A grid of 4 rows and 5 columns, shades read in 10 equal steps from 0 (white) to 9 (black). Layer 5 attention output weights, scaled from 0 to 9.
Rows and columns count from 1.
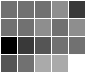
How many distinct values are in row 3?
4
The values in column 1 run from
5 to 9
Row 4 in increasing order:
0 3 3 5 6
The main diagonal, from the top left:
5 5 6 3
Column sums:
25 22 18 17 16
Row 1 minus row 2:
0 0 1 -1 3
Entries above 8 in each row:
0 0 1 0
